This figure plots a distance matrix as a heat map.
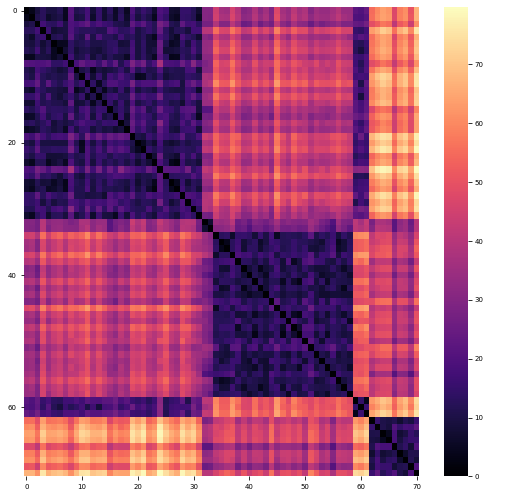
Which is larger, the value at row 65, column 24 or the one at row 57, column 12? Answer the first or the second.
the first
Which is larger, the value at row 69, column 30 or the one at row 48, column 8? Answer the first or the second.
the first
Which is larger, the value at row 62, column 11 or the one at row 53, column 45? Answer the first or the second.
the first
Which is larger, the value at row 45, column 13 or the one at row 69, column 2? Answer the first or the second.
the first
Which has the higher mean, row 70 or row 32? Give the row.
70
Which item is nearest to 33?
32
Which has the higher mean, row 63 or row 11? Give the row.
63
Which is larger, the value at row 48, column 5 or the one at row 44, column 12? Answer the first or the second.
the first
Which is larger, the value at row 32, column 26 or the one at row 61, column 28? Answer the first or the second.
the first
